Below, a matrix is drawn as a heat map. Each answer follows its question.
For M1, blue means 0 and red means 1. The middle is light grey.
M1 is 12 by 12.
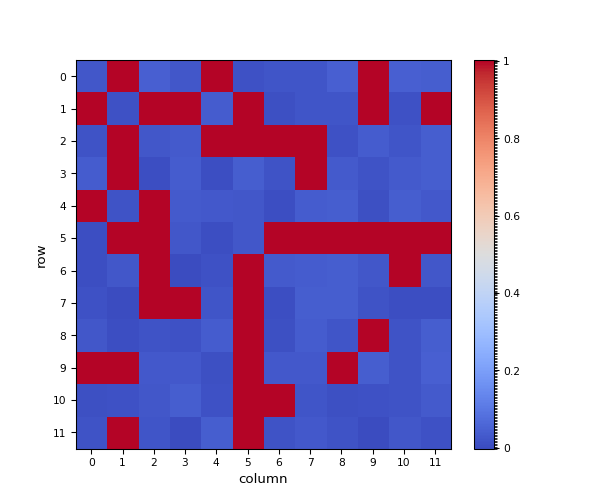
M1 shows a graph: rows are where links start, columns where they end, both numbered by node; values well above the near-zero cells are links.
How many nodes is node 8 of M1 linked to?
2
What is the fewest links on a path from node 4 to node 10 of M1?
3
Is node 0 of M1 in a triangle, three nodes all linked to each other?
yes
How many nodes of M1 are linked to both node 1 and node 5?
3
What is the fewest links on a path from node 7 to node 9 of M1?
2
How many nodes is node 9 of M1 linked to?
4
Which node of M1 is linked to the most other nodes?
node 5
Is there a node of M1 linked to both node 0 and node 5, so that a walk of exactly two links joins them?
yes
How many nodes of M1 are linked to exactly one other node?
0
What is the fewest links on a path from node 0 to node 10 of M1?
3
